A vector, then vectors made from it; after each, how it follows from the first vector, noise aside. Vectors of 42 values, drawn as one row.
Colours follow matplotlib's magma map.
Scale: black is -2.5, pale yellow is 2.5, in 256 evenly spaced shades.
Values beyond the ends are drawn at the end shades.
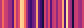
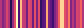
reversed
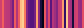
copied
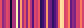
reversed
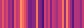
shrunk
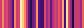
copied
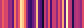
copied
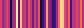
reversed
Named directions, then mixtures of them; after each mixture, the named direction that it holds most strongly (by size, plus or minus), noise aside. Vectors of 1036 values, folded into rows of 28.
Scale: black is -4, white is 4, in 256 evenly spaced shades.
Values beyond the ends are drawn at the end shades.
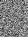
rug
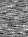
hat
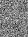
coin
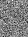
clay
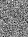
clay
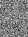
coin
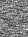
hat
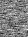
hat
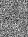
coin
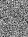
clay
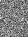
rug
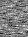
hat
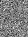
coin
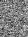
rug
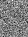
clay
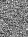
clay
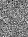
clay
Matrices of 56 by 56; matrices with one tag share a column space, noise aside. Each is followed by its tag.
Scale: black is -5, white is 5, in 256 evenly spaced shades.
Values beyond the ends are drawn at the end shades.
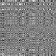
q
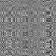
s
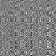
s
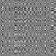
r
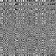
q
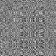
s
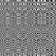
q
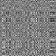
s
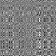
s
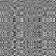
s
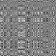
s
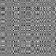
r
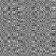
r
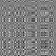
s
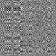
r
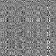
s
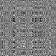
s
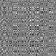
r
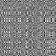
s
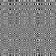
q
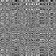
q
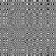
q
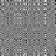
q
